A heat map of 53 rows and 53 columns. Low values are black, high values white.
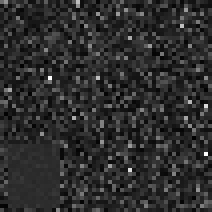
Calmest part: bottom left. Grain: fine. Stripes: none. Average level on the scale: 20%. Odd rows or columns: none. Odd patch: calmer, in the bottom left. Histogram: skewed, a long tail of high values.
